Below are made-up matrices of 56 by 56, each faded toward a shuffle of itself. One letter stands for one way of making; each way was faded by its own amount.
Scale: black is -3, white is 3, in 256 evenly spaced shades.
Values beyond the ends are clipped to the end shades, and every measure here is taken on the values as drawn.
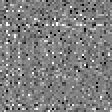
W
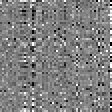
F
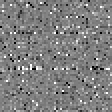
W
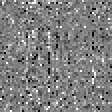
W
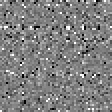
W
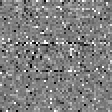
W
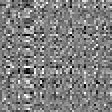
F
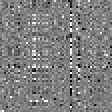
F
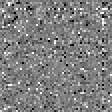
W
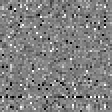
W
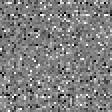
W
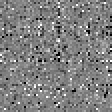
W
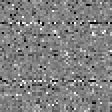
W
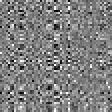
F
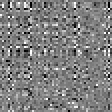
F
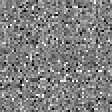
W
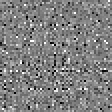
W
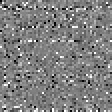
W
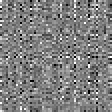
F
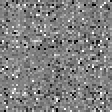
W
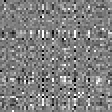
F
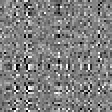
F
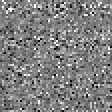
W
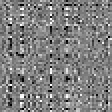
F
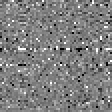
W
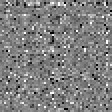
W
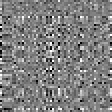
F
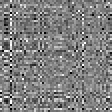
F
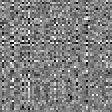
F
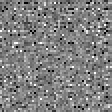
W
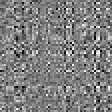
F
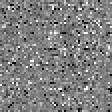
W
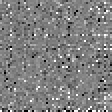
W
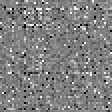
W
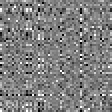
F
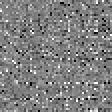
W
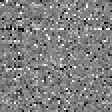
W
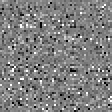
W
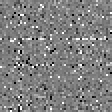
W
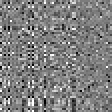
F
